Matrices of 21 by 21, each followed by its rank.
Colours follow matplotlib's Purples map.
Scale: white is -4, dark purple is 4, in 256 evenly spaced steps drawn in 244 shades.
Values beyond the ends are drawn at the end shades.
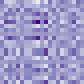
two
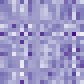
three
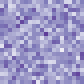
full rank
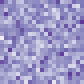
full rank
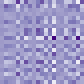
two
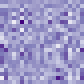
three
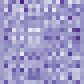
three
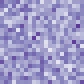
full rank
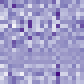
three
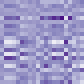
two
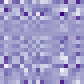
two
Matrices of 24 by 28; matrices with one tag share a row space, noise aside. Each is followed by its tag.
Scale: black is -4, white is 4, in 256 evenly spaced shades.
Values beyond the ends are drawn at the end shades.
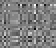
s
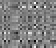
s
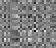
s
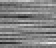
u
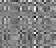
s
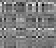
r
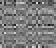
r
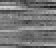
u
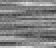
u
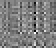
s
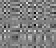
s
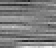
u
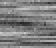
u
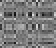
r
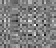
s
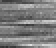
u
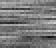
u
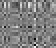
s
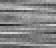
u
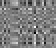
s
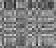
r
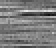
u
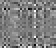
s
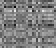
r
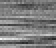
u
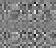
s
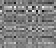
r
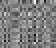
s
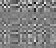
s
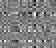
s
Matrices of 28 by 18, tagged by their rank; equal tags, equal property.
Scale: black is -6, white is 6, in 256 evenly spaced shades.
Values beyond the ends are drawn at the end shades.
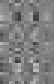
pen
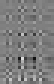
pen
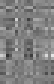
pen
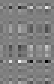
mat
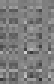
pen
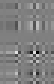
mat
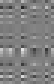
mat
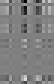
mat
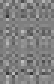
pen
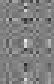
pen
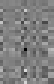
pen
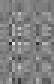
pen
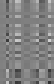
mat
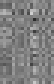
pen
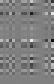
mat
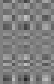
mat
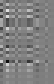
mat
